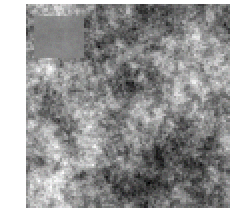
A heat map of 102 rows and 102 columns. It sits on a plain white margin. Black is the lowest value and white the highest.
The top left is the calmest part. The bottom left is the ninth with the highest average. In the top left lies a patch that is calmer than the rest. The halves do not mirror each other.
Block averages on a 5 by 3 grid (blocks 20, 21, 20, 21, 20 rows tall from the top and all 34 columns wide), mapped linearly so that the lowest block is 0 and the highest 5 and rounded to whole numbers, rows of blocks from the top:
3 1 2 | 4 2 4 | 3 3 3 | 4 2 1 | 5 0 1
